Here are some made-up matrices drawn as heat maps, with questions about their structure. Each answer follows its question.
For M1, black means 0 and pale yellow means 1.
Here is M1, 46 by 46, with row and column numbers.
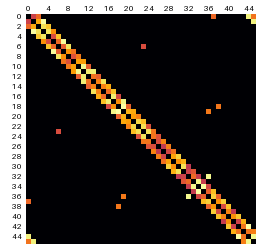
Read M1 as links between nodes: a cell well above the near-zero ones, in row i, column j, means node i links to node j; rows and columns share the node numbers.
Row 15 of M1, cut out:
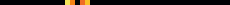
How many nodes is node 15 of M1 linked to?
4
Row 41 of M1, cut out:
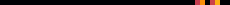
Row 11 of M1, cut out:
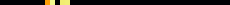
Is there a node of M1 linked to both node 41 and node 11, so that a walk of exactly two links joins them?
no
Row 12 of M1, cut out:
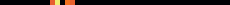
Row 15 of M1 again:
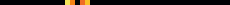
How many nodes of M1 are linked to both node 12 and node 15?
2
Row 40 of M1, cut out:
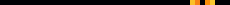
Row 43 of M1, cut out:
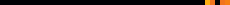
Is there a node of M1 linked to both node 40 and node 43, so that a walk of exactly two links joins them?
yes
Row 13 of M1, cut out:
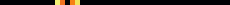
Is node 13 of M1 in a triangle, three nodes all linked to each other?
yes
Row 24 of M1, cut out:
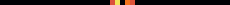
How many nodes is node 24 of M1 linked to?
4
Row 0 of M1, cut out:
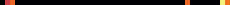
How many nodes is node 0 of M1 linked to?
5
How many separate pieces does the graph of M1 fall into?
1
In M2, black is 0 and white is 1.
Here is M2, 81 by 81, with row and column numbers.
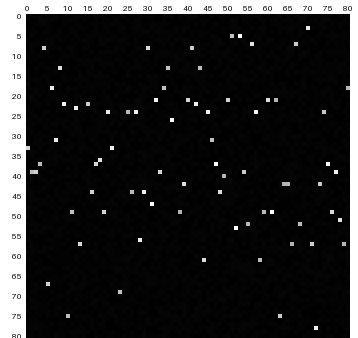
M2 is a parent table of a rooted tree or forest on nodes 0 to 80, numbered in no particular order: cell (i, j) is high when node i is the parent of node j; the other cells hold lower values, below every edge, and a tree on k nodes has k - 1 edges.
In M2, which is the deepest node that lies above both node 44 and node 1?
39
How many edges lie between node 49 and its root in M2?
6
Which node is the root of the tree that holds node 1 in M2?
22
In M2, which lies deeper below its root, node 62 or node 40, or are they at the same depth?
the same depth
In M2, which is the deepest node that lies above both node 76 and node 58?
49
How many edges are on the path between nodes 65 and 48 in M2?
9
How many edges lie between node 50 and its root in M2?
5
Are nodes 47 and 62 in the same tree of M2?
no
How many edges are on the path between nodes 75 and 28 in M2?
6
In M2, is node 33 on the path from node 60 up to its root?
yes
